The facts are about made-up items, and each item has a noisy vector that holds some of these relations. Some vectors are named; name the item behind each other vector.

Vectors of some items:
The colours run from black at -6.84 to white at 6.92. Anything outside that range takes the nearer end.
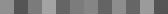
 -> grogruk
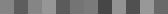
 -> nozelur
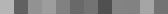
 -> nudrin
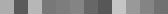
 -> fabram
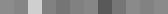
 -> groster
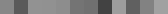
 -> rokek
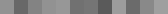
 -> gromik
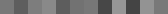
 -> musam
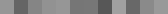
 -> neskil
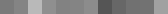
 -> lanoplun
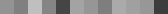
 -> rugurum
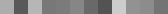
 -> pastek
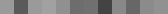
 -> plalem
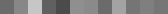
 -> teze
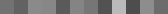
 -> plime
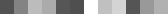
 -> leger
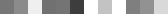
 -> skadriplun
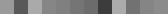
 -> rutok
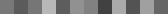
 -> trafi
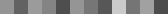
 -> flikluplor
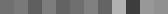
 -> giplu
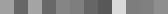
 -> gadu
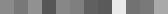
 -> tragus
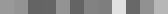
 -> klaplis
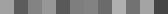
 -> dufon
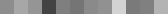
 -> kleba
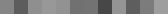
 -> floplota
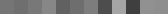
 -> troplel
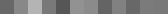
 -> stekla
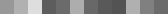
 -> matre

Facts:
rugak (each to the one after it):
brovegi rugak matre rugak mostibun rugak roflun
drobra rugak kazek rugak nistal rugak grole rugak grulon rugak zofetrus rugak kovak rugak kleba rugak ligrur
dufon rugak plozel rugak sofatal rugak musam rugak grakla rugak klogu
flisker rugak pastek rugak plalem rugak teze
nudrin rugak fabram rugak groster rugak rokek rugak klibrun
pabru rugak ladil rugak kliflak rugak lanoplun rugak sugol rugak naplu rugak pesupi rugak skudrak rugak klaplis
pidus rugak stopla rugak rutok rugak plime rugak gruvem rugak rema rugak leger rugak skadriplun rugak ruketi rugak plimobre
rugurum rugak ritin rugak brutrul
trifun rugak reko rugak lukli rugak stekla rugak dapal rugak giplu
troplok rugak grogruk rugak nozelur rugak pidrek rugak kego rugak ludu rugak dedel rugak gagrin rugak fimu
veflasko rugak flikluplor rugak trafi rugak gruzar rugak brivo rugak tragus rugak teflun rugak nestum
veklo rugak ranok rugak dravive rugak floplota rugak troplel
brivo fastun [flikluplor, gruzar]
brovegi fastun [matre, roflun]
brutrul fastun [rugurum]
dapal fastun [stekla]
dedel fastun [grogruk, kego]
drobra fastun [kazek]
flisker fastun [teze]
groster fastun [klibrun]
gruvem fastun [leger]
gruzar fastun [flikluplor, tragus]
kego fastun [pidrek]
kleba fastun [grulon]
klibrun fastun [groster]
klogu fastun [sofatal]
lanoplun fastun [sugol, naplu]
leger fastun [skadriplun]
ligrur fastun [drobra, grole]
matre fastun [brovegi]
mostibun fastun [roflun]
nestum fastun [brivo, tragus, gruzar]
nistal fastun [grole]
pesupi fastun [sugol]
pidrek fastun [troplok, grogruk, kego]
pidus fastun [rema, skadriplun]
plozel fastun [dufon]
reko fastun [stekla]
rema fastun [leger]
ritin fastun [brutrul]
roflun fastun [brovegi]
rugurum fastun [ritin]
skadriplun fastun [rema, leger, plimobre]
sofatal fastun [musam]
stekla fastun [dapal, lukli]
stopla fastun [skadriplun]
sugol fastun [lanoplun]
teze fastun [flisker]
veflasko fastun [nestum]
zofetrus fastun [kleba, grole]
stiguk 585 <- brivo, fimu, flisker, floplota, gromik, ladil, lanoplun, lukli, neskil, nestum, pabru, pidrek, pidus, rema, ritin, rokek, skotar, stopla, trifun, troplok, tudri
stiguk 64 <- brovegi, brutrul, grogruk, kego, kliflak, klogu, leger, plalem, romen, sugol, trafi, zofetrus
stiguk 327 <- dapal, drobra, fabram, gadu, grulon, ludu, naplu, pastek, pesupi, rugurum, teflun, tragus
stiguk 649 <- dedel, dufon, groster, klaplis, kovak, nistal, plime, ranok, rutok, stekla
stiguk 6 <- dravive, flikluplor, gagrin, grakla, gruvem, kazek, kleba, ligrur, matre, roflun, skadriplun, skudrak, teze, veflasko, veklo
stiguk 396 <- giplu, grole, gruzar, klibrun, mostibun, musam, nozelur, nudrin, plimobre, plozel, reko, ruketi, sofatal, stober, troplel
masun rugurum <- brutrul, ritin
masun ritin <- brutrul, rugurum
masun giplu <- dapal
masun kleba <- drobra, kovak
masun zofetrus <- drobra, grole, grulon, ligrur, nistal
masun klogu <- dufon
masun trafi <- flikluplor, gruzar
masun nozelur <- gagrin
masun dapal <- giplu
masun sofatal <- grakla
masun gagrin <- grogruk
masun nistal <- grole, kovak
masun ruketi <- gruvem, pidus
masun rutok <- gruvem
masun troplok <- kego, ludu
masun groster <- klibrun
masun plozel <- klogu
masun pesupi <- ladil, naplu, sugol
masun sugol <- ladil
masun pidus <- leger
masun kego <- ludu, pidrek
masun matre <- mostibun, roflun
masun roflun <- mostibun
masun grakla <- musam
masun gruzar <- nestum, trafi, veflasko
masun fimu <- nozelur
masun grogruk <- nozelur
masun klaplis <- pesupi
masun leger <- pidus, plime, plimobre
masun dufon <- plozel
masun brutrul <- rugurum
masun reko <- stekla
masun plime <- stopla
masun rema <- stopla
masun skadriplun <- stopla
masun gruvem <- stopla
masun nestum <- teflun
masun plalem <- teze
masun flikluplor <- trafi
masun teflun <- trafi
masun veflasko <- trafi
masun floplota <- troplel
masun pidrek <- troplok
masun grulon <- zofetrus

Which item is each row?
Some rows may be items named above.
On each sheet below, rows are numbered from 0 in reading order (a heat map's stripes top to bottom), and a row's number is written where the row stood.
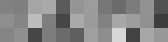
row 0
ritin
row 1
rugurum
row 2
plimobre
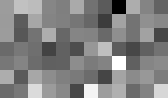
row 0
brovegi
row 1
rutok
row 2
troplok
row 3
zofetrus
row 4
teflun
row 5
ranok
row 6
rema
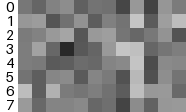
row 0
musam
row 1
ruketi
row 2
ritin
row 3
ligrur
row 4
kovak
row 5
plime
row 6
veklo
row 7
stober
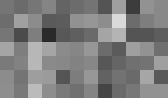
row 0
troplel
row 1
pesupi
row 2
grulon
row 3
flisker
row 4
lanoplun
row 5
plozel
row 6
sofatal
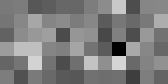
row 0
kovak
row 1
brivo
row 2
gruzar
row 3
brovegi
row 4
gruvem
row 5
grole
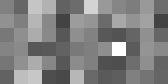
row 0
stopla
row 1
veflasko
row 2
mostibun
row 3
gagrin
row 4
mostibun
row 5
roflun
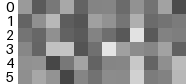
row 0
troplok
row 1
dapal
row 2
grakla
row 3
pidus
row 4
fimu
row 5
kleba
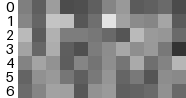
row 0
nistal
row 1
pidus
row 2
veklo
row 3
drobra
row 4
dedel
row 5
klibrun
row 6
brutrul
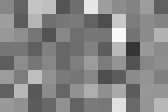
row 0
pidus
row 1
dravive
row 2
skudrak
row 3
giplu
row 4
klogu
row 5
reko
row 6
nestum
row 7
klaplis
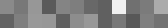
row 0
tragus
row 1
pidrek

